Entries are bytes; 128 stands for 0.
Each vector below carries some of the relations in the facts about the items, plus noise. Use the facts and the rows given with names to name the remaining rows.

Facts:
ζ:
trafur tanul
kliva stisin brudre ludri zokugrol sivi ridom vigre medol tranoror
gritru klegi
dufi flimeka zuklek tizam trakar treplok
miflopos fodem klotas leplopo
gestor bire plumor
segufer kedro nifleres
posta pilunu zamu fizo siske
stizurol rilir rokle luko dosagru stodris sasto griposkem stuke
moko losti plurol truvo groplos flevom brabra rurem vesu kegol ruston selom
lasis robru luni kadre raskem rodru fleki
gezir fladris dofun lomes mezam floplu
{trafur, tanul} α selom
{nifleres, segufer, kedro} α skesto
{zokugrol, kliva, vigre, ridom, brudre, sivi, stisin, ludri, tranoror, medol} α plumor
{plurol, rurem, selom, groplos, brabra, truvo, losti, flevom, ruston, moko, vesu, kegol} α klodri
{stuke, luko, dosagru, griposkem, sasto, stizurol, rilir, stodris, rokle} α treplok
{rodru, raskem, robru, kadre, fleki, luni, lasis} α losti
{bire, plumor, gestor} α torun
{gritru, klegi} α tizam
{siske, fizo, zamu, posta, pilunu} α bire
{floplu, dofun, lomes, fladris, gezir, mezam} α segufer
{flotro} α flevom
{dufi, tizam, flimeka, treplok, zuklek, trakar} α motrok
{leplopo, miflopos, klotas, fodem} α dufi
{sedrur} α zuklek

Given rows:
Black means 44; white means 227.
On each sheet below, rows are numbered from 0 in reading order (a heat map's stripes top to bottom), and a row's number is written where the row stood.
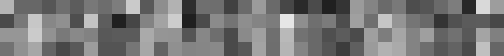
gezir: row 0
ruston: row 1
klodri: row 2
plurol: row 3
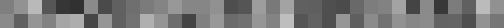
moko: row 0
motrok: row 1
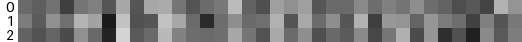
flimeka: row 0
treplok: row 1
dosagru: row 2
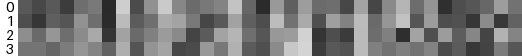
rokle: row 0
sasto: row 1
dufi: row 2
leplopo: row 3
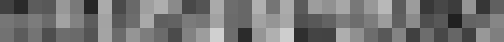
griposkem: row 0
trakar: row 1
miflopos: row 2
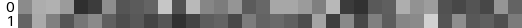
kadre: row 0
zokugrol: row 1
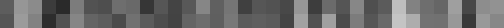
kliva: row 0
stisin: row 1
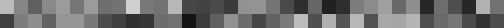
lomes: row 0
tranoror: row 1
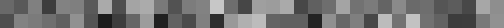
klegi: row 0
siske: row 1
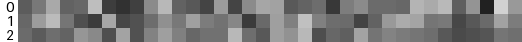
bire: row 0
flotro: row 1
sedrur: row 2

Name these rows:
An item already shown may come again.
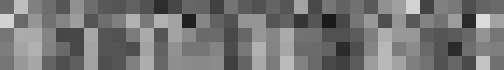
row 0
ludri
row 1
segufer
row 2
truvo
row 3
groplos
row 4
plurol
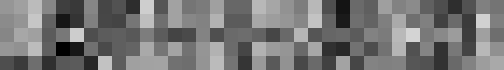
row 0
raskem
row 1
robru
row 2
plumor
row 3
lasis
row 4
stizurol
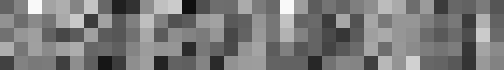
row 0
selom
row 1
zuklek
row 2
plurol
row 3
skesto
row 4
fizo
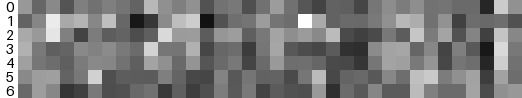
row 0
kedro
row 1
selom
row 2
losti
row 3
dofun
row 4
nifleres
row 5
plumor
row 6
kliva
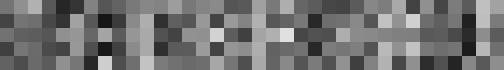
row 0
moko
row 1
zamu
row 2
klotas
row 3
zamu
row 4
dosagru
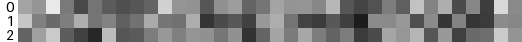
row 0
losti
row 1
mezam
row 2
tanul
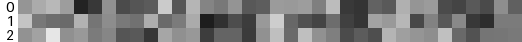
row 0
kadre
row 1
floplu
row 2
flevom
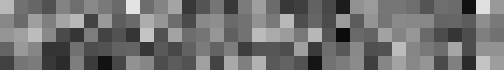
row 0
fladris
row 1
motrok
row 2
raskem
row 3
kliva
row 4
posta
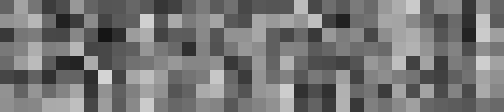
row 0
brudre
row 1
luni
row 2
pilunu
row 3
torun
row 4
trafur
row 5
rilir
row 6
dufi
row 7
tizam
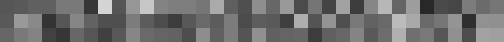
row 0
luko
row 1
stisin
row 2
gestor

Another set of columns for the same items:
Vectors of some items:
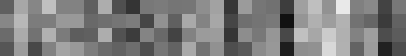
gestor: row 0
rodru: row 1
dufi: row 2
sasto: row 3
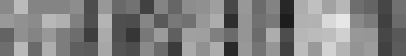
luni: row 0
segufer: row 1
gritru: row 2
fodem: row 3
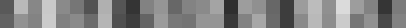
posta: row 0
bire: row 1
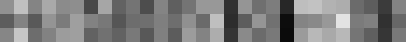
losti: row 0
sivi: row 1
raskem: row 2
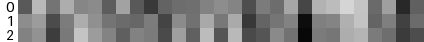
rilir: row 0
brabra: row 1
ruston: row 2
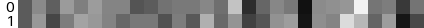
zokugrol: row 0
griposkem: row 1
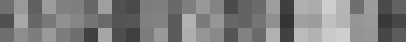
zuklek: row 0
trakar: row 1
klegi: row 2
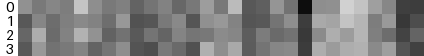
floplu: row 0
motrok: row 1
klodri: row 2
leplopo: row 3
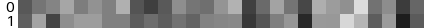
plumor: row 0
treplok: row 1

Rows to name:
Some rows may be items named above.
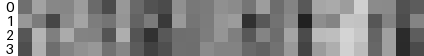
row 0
tanul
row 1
flevom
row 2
stizurol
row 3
luko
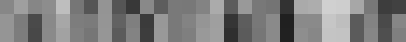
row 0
fladris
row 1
flevom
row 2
flevom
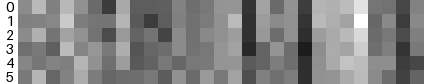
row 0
moko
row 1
kliva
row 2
plurol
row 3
torun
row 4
skesto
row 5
groplos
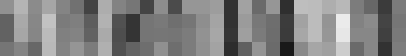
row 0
robru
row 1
gestor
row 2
gestor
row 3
torun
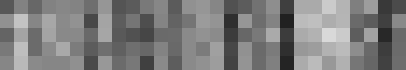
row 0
motrok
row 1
losti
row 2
rokle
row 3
truvo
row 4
luni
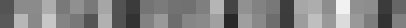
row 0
stisin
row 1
posta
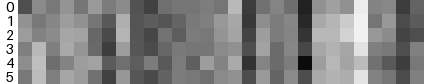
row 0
ludri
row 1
kedro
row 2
gezir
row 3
trafur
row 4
raskem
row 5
trafur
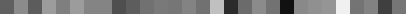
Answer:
zokugrol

